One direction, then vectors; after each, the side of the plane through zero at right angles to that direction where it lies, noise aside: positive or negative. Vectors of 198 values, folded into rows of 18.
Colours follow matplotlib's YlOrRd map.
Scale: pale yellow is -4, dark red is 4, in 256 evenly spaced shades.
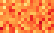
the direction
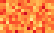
negative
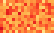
positive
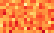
positive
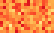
negative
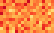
negative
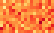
positive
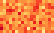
positive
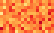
positive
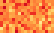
negative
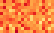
negative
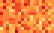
negative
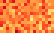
negative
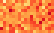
positive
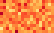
negative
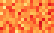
positive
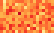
positive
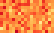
negative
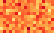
negative
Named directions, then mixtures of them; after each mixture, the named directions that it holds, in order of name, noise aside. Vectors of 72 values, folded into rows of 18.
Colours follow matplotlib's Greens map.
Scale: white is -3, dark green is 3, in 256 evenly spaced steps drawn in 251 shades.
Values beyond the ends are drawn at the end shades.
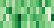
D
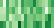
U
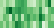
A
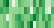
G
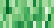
A, G, U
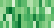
A, D, G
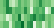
A, G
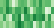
A, G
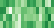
A, D, G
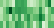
A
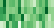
U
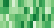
G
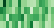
G, U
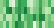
A, G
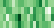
D, G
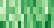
U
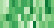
G
